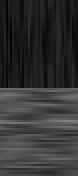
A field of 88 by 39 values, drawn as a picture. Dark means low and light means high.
The table splits into 2 rows of 1 panel. Panel 1,1: very low, streaked downward, faint in contrast. Panel 2,1: low, streaked across.
